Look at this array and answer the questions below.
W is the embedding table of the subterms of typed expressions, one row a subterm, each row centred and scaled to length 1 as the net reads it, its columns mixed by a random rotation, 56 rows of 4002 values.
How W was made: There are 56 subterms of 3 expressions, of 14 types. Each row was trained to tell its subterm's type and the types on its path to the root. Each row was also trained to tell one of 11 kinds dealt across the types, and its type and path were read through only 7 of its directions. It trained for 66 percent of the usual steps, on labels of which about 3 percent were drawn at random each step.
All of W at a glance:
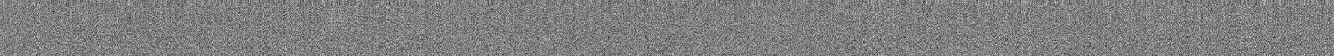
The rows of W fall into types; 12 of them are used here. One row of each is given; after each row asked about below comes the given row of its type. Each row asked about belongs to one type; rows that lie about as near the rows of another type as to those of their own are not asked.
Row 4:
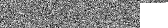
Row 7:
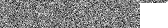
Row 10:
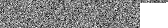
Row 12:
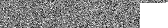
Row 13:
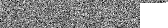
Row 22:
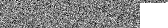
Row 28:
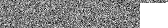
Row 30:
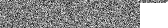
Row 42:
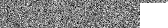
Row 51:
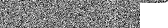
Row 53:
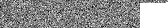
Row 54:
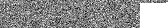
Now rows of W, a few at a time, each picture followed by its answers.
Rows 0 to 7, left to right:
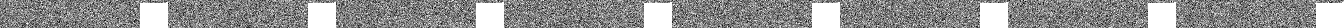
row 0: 12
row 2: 12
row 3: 4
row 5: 4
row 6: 13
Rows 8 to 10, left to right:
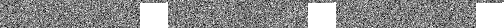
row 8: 13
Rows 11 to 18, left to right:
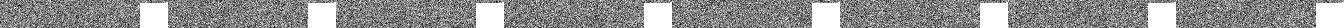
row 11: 51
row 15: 12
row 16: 13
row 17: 30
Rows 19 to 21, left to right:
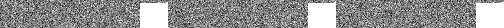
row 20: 42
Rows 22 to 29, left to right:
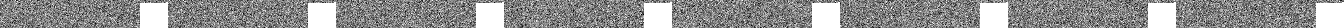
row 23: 22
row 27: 12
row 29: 22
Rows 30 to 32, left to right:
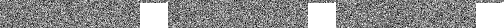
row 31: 53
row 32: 4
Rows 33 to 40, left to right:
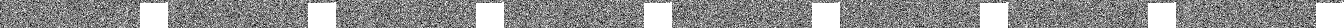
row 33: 53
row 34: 30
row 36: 51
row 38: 22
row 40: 10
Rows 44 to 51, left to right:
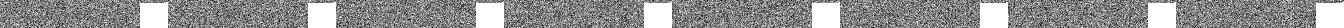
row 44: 10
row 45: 51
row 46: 30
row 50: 22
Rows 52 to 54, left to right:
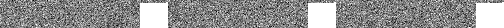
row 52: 10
